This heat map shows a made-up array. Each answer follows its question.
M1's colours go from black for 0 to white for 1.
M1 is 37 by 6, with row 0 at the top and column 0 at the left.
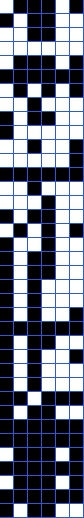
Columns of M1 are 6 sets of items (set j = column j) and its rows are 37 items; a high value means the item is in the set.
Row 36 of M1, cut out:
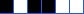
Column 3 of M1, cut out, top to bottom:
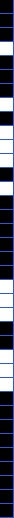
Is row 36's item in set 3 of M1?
no
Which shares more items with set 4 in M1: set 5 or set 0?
set 5
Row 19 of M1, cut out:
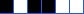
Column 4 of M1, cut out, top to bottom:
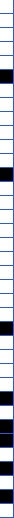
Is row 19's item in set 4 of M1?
yes
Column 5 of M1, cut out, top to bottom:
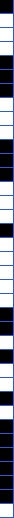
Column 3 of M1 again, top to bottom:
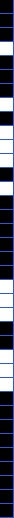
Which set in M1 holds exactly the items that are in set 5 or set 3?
1
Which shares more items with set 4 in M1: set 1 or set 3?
set 1
